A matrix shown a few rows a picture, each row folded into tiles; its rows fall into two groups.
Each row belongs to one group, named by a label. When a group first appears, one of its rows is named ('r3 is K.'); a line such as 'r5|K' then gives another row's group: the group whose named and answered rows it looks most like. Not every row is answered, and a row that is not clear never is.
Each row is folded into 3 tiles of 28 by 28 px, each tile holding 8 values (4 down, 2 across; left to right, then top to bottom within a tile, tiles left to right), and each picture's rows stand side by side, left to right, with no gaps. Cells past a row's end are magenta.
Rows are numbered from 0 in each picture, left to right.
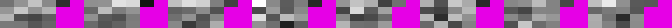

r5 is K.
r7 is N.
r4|N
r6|K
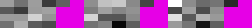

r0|K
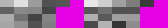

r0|N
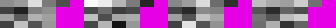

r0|K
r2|K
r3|K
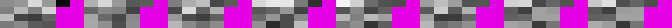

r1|N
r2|N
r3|N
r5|N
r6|K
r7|K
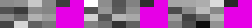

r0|K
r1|K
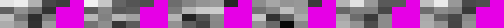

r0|N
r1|K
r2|N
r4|N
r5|N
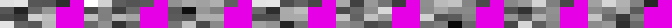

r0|K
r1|K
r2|K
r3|K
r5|N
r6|K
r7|N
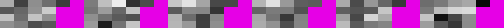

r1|N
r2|N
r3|N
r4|K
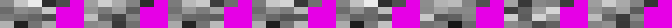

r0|N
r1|N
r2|N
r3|N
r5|N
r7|N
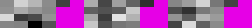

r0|N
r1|K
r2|K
